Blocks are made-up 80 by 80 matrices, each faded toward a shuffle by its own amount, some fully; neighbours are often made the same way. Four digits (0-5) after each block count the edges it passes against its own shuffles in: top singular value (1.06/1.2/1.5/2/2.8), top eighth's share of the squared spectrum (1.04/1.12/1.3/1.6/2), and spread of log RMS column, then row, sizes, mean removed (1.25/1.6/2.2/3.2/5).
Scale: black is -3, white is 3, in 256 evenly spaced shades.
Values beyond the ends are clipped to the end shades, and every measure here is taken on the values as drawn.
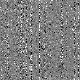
2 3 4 0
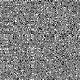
4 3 1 1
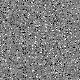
0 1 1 0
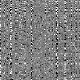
4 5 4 2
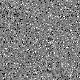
3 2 1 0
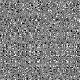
4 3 2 2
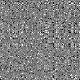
4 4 2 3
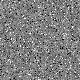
1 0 0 0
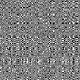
5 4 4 3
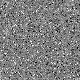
2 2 0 0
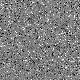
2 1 0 0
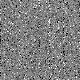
1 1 2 0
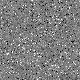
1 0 0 0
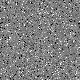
0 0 0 0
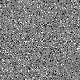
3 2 0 0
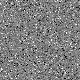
1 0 0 0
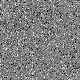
1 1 0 0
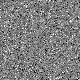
0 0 0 0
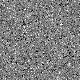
0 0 1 0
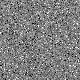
0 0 0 0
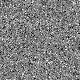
0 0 0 0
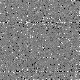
2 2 1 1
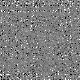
1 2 2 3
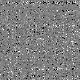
2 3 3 3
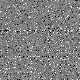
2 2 2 2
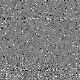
2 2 1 2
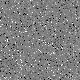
0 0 0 0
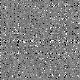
2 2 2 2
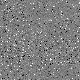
1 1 1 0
